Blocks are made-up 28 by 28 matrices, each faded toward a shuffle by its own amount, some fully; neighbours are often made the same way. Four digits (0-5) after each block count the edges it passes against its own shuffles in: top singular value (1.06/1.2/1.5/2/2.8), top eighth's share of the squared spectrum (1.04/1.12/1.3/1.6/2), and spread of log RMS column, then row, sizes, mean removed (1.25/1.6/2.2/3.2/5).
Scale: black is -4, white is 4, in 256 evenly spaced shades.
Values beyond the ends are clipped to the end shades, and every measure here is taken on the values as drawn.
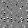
3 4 1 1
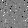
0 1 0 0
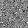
0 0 0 0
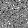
1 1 0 0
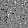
1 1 0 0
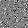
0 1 1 0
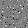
1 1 0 0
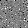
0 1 0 0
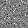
0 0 0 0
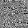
3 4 2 2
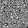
0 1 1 0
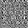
3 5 2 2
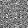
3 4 1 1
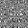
3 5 2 2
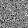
1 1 0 1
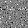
2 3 0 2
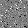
1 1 0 0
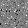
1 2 0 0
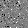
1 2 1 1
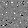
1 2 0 0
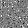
1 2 0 0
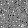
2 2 0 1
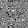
2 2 0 0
